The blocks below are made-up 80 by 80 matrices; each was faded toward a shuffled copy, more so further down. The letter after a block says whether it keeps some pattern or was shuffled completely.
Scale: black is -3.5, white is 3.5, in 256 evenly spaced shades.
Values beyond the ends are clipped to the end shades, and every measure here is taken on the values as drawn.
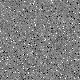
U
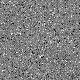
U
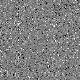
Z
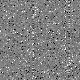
Z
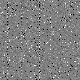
Z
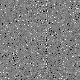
Z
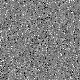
Z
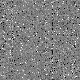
Z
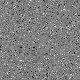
U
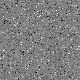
U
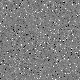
U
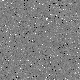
U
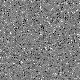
U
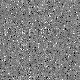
Z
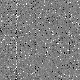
Z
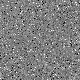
U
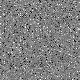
Z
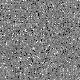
Z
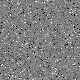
U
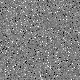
U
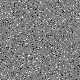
U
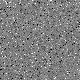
U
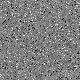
U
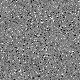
U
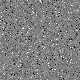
U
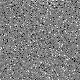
Z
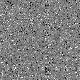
Z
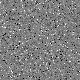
U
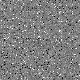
Z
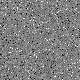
U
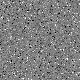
U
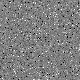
U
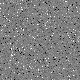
U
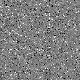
Z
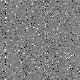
Z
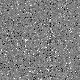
Z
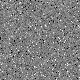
U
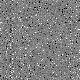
Z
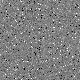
U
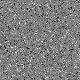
U
